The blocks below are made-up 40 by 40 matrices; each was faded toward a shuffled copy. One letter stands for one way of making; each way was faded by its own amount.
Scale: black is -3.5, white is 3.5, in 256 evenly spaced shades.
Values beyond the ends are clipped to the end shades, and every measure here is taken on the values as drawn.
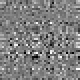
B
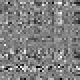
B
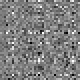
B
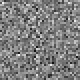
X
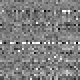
B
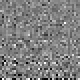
B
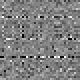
B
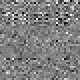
B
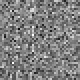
X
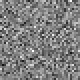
X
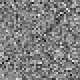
X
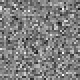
X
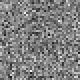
X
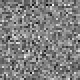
X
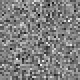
X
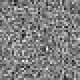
X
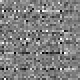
B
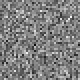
X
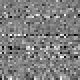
B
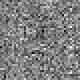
X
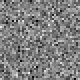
X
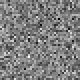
X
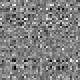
B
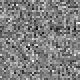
X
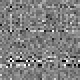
B
